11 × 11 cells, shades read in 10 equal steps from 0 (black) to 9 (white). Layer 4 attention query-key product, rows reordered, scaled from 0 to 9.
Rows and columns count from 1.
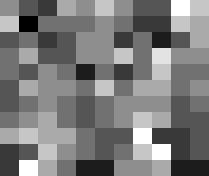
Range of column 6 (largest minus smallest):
6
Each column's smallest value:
2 0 2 3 1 1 2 2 1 1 1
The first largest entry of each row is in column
10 1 11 9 9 6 3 8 8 9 2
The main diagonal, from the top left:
5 0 2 3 1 7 5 7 2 2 1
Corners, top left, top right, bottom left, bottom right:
5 7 2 1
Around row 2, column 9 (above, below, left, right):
3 1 2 7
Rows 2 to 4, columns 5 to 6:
4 5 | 5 5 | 5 5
